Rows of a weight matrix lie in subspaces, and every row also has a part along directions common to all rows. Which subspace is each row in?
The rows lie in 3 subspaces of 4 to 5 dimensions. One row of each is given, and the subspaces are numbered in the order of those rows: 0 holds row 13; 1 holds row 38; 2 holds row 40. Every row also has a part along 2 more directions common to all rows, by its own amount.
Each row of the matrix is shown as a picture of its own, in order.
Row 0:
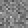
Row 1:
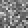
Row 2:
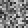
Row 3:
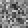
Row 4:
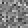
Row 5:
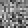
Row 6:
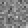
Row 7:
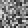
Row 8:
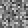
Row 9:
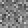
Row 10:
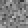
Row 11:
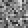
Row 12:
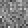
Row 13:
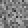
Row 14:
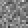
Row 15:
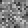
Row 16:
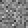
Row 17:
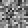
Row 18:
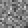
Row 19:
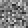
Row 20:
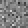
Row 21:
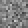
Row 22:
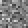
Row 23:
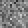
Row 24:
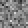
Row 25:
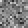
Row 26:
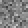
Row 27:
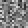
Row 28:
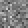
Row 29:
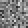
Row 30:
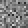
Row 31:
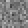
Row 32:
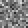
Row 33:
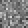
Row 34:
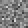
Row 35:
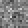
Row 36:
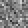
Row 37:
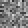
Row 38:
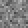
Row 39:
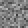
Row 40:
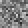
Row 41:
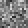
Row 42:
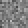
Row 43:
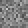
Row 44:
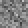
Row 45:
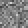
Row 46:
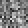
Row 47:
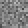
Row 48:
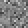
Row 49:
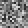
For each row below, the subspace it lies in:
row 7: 2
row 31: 1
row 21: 2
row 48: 2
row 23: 0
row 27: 0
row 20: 0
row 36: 1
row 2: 2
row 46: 1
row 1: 2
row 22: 0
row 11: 1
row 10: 1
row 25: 2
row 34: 2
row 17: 1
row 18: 0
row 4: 0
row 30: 0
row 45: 2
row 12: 1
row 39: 2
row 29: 0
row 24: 1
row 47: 0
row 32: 1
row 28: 2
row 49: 0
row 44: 2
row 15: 2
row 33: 2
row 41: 1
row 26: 2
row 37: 0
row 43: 2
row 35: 1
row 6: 0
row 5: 1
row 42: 0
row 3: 1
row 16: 0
